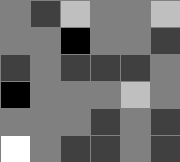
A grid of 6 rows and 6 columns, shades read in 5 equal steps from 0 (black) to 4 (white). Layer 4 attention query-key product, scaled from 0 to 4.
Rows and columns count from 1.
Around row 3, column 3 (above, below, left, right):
0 2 2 1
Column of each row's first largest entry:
3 1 2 5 1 1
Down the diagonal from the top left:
2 2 1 2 2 1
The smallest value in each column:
0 1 0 1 1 1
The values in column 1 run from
0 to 4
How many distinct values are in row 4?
3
